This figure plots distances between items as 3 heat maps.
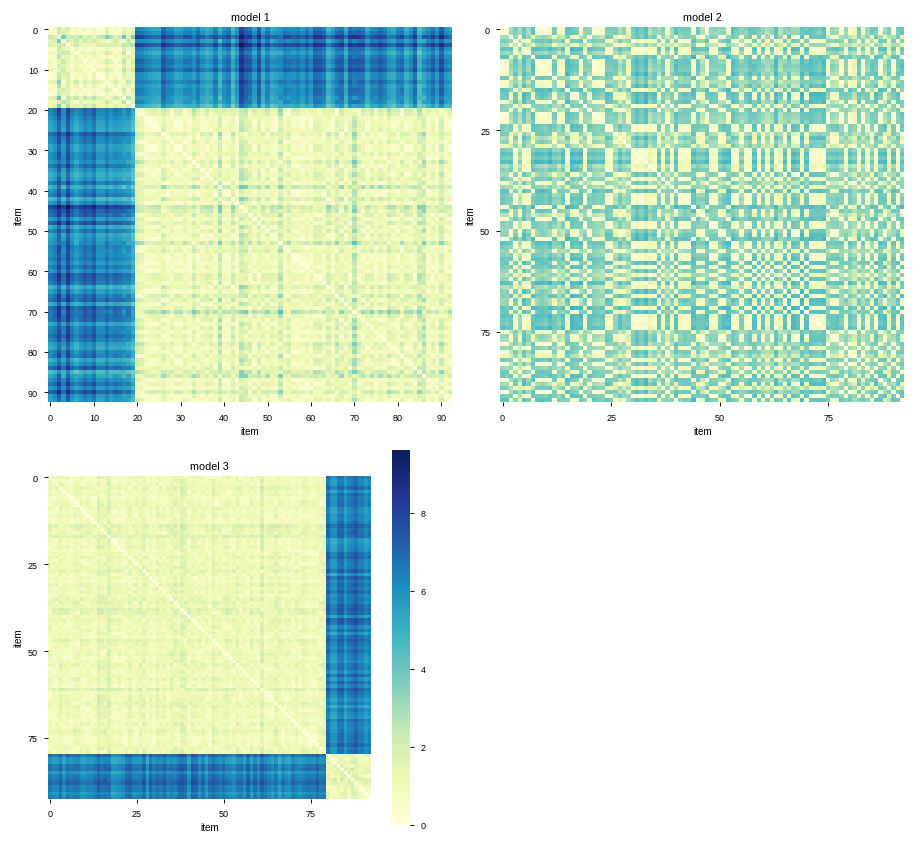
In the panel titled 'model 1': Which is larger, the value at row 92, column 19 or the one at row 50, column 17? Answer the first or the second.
the second
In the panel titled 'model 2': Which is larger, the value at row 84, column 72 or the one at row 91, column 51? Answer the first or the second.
the second
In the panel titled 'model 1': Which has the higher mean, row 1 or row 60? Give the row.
1
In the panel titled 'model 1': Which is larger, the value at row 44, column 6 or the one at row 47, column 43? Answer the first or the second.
the first
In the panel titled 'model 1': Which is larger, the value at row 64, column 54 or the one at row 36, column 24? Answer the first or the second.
the first
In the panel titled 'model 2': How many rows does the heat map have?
93
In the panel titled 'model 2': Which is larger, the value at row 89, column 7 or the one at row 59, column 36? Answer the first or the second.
the second
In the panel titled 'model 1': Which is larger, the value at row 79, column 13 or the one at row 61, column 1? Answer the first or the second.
the second
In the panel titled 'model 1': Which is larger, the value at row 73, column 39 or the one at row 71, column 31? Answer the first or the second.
the first
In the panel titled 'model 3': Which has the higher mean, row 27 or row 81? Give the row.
81
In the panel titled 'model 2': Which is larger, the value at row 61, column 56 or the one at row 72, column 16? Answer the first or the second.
the second
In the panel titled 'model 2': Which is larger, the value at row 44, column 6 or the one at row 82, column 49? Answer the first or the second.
the first
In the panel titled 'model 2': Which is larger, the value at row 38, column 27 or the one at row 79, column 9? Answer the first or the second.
the second
